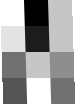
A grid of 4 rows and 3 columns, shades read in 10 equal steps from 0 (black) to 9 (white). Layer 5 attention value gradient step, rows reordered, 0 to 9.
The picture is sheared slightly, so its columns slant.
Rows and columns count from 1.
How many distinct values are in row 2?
3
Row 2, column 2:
1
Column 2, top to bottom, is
0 1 7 9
